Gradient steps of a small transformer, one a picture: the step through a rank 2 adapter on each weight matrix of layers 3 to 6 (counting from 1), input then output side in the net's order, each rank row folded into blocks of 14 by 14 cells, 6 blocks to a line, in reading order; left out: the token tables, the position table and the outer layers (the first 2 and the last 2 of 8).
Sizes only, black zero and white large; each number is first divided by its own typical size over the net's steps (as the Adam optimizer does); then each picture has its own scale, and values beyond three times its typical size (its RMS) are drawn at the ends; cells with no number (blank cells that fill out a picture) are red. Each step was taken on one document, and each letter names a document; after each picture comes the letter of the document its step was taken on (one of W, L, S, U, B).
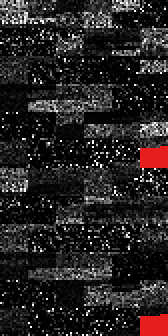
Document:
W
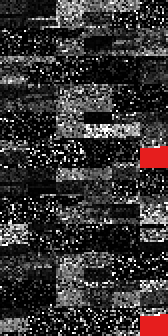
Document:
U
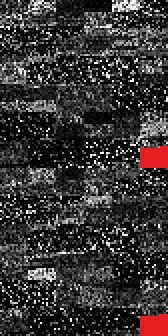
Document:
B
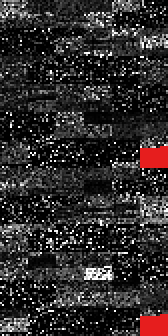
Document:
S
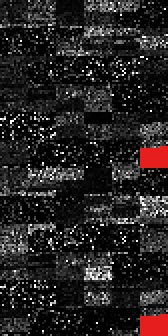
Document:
S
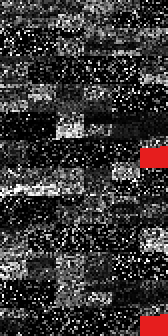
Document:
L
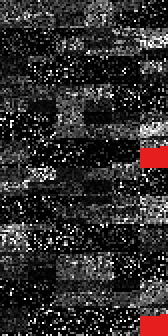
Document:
S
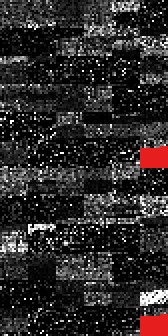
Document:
S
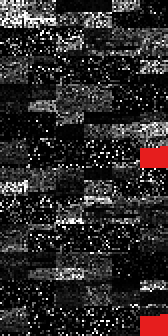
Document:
W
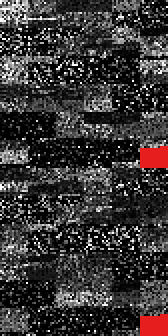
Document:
B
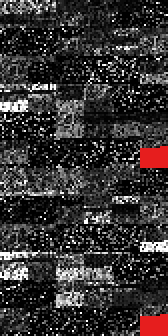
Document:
L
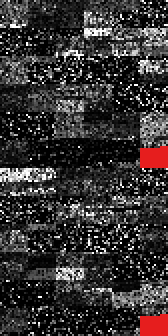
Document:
B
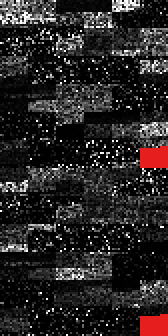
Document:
W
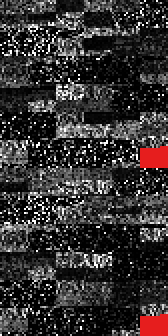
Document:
U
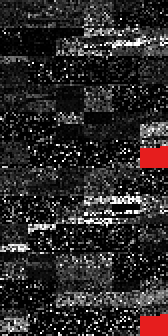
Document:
S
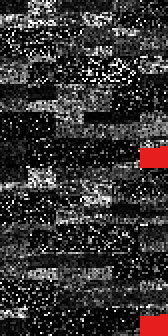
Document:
B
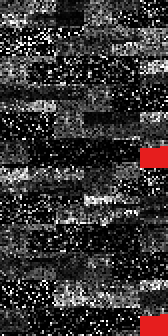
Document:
B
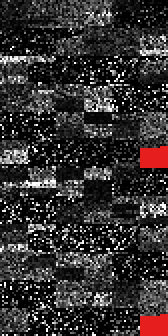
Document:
L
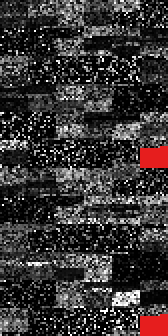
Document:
U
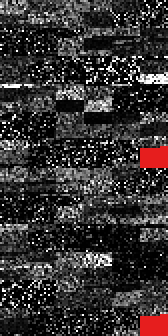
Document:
U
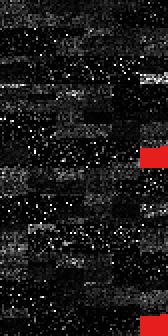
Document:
S
